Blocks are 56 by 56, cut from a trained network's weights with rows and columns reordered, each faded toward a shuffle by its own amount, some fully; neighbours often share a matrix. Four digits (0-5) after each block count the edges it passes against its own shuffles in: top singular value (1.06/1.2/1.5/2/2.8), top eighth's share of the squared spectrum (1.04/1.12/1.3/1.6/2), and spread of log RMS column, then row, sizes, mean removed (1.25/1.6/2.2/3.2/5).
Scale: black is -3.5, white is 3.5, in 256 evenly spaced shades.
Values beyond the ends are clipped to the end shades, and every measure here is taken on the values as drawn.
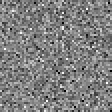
1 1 0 0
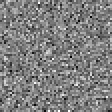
2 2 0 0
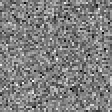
0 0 0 0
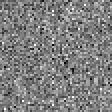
2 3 1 0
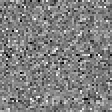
3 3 0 2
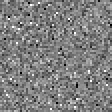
0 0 0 0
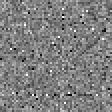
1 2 0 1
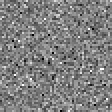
0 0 0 0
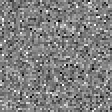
0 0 0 0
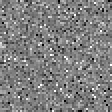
0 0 0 0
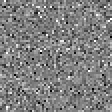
2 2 0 1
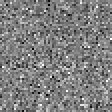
2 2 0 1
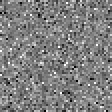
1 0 0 0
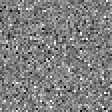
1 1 0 0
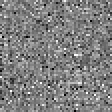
2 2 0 1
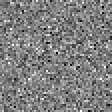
1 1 0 1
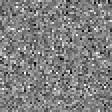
2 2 0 1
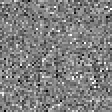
2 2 0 1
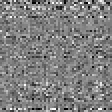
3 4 1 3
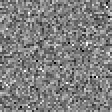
0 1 0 0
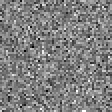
2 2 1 0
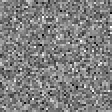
2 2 0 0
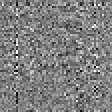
3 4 2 2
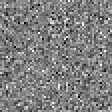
2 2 1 0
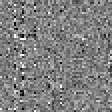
3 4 3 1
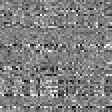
4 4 0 4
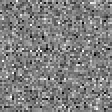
2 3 0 2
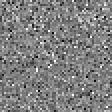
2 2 0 1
